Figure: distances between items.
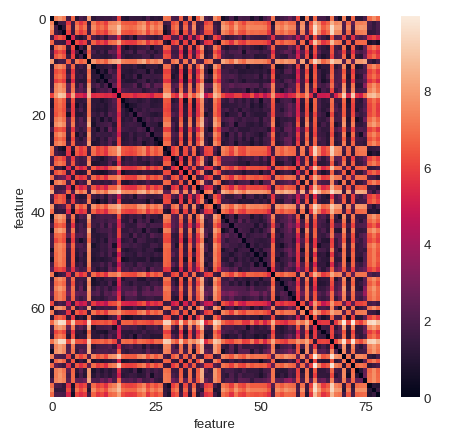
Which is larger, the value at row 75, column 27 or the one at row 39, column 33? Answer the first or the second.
the first
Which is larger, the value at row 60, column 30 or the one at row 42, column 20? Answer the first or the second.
the first
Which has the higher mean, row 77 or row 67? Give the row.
67
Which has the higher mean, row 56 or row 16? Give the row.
16
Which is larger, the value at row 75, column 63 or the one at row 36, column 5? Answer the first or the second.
the first
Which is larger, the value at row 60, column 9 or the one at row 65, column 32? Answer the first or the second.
the first
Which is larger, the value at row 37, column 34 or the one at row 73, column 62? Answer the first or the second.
the first
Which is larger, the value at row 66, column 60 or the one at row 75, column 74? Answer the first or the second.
the second
